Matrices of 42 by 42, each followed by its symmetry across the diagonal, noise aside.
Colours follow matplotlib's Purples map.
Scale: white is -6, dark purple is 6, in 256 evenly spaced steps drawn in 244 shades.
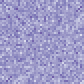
symmetric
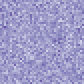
neither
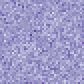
symmetric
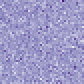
neither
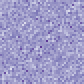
symmetric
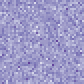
neither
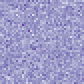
neither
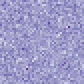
symmetric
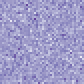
neither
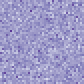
symmetric
